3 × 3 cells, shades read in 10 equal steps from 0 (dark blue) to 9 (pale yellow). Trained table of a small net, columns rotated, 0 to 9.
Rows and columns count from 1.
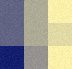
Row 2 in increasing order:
3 6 8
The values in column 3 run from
8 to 9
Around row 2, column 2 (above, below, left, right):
6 5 3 8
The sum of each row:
18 17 14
